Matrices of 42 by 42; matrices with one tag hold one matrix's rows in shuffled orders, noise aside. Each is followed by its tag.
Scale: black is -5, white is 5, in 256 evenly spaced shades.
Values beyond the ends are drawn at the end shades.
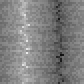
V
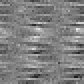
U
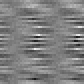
U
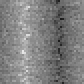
V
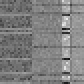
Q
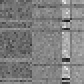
Q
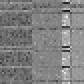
Q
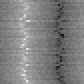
V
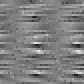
U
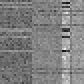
Q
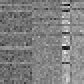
Q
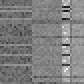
Q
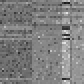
Q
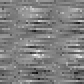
U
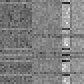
Q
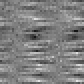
U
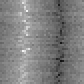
V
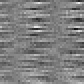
U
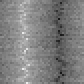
V
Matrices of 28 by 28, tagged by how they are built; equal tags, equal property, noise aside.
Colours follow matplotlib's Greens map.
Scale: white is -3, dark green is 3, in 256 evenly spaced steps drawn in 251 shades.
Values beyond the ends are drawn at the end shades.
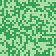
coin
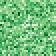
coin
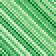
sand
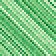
sand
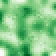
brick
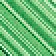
sand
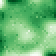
brick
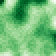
brick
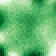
brick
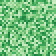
coin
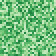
coin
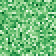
coin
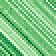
sand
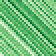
sand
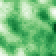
brick
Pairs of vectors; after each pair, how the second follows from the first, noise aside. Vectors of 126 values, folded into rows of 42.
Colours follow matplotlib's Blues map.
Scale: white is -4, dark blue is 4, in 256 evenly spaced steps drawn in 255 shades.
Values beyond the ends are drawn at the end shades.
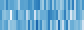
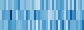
negated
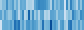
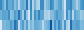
sign-scrambled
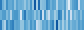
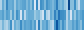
sign-scrambled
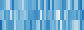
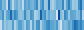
sign-scrambled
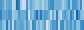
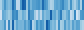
negated
